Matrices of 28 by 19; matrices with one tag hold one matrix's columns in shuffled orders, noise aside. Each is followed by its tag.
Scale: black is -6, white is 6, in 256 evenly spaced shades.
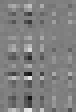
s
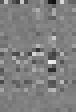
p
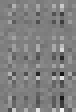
s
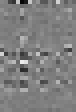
p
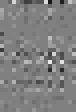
p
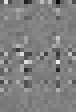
p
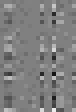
s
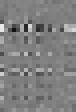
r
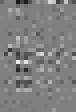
p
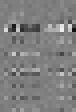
r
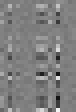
s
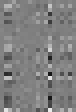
s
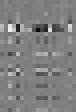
r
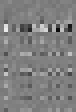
r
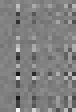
s
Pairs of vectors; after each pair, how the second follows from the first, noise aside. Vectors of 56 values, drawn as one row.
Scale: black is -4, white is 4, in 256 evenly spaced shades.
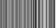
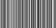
shuffled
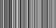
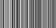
negated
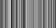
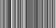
negated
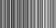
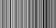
negated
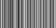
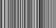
shuffled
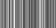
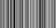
negated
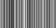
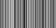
negated
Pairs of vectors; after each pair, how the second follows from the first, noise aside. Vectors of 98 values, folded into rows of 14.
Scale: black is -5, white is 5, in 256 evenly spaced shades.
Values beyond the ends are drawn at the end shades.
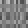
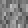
shuffled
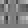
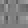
shrunk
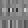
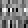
scaled up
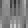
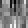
scaled up
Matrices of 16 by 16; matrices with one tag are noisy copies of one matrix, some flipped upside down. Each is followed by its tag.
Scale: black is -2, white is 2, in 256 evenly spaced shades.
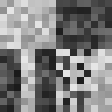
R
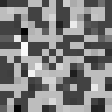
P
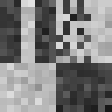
R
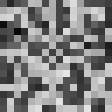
P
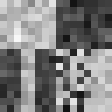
R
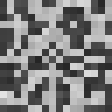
P
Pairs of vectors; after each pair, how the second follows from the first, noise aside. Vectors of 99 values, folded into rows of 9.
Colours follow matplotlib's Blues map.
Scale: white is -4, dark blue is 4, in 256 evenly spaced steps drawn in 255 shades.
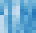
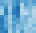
negated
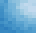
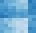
wrapped around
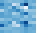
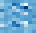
negated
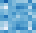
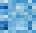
negated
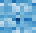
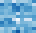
negated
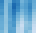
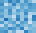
shuffled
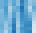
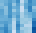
negated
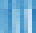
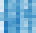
wrapped around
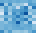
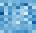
negated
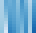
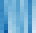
negated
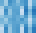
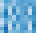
wrapped around
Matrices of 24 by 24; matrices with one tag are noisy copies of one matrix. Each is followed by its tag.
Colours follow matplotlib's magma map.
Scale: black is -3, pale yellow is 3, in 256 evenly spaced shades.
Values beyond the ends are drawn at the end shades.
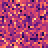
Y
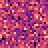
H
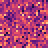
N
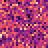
H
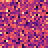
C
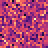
Y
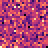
Y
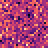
H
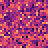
N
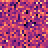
C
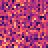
Y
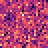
N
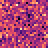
H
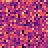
C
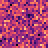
H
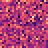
C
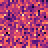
N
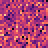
N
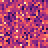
N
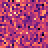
Y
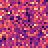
H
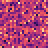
C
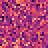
Y
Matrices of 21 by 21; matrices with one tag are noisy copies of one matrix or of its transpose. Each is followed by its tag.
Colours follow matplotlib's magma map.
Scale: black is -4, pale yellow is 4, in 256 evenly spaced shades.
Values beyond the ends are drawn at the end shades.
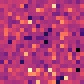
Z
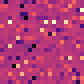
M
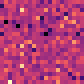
M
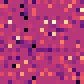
M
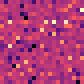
M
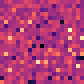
Z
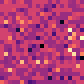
Z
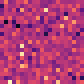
M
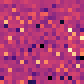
Z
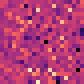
Z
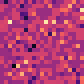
M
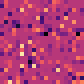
M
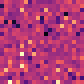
M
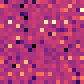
M
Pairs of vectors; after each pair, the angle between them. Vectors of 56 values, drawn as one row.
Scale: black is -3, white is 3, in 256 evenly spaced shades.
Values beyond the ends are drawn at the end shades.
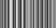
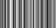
nearly parallel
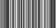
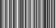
orthogonal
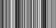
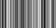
partly aligned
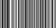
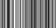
partly aligned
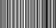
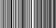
orthogonal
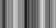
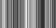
nearly opposite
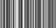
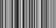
nearly opposite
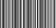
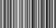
partly opposed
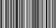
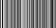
orthogonal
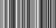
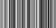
nearly parallel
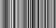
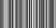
nearly opposite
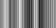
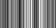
nearly opposite
